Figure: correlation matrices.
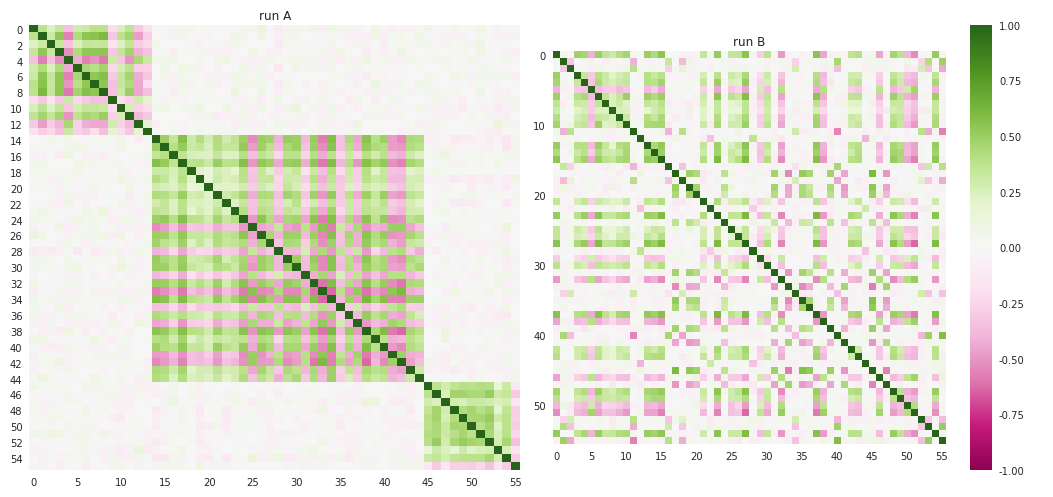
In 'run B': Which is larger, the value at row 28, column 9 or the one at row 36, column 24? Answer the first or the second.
the second
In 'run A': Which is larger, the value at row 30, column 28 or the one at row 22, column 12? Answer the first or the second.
the second
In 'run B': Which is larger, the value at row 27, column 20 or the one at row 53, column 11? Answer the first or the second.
the first
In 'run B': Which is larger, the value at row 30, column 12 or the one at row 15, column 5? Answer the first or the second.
the first
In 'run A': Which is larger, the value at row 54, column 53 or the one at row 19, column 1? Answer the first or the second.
the first
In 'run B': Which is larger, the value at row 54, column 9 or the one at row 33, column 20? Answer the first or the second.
the first
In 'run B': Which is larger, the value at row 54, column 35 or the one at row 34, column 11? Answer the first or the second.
the second
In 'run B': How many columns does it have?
56
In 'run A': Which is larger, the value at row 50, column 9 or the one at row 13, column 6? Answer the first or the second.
the first
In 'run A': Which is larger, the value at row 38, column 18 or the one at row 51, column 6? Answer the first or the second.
the first
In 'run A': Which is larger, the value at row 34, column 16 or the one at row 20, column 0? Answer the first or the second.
the first
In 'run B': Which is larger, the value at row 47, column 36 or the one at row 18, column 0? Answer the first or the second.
the second
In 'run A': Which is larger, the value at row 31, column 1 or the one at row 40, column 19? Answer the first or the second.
the second
